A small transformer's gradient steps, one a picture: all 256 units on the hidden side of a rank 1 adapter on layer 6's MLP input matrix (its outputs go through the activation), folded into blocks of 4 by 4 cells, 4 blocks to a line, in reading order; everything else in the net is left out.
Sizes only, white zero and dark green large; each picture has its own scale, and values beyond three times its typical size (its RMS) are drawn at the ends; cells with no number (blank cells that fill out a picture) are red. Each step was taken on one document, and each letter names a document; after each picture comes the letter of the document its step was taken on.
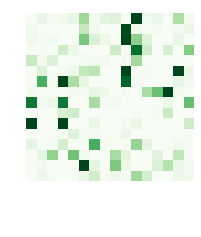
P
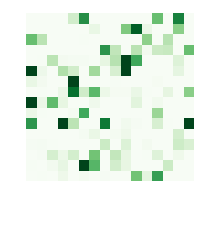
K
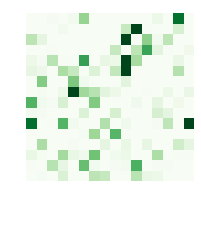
K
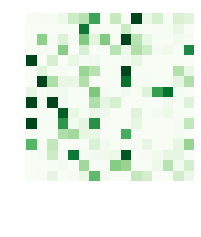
P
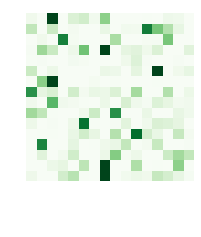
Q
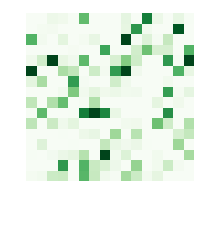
K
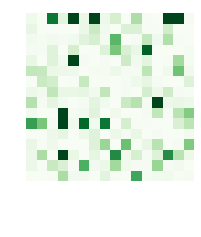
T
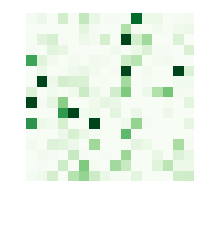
P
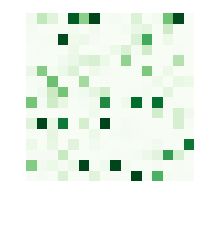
T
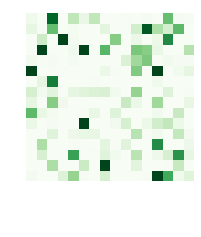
Q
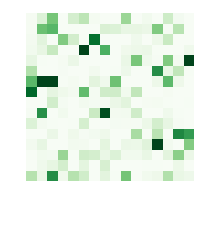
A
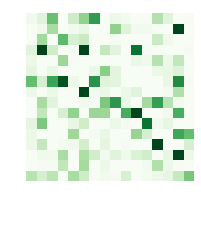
A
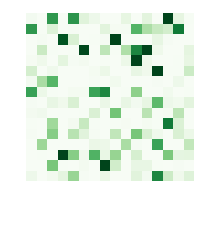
Q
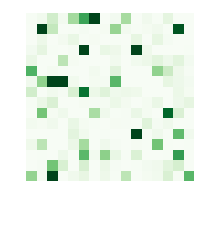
A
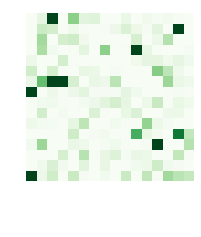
A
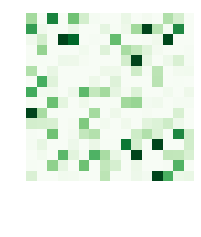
Q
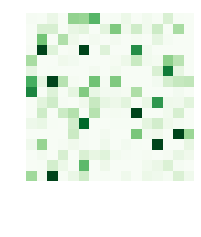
A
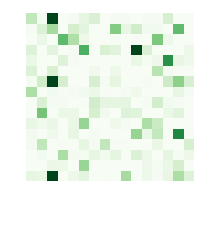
A
